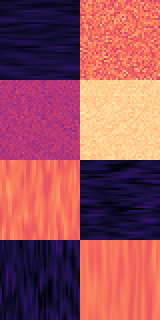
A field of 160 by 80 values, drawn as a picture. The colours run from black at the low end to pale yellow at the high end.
It is made of 4 by 2 panels. Panel 1,1: very low, streaked across, faint in contrast. Panel 1,2: high, fine-grained. Panel 2,1: middling, fine-grained, faint in contrast. Panel 2,2: very high, fine-grained, faint in contrast. Panel 3,1: high, streaked downward, faint in contrast. Panel 3,2: very low, streaked across, faint in contrast. Panel 4,1: very low, streaked downward, faint in contrast. Panel 4,2: high, streaked downward, faint in contrast.
